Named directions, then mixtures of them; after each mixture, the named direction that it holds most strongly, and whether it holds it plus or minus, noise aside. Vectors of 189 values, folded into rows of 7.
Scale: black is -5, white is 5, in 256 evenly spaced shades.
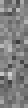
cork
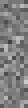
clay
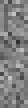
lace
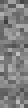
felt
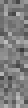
lace, minus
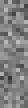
lace, minus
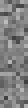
clay, minus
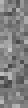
cork, plus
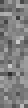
cork, minus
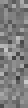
clay, plus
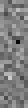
lace, plus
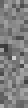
clay, minus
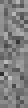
lace, plus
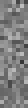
cork, plus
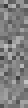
clay, plus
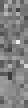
cork, minus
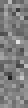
lace, minus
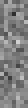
lace, minus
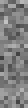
felt, minus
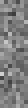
lace, minus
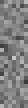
clay, minus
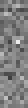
cork, minus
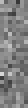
cork, plus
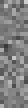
clay, minus
